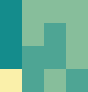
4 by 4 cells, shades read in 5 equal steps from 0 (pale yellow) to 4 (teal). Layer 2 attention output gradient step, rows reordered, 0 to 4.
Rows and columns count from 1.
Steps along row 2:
down up down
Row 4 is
0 3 2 3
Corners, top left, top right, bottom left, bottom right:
4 2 0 3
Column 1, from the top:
4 4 4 0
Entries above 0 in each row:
4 4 4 3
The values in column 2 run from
2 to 3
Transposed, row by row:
4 4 4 0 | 2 2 3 3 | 2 3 3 2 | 2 2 2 3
